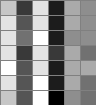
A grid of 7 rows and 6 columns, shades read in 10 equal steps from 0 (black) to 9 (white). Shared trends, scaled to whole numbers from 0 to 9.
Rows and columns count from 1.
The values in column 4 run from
0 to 2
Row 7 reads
7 3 9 0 5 4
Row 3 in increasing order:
1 4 5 5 8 9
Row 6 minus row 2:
0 0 1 0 0 -1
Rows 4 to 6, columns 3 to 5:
8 2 6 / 8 1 6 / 9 1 6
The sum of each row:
29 31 32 30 33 31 28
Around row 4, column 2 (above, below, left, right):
4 3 8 8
